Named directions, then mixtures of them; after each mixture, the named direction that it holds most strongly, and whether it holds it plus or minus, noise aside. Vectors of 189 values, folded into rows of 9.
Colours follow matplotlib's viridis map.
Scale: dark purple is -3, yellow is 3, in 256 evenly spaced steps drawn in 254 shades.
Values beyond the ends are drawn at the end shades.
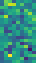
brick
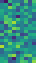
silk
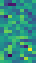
brick, minus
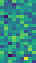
brick, minus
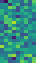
silk, plus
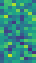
brick, plus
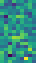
brick, minus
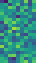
silk, plus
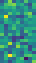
brick, plus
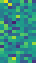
silk, minus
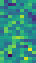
brick, minus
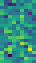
brick, minus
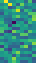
silk, minus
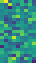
silk, minus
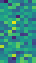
silk, plus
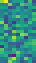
silk, minus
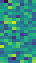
silk, plus
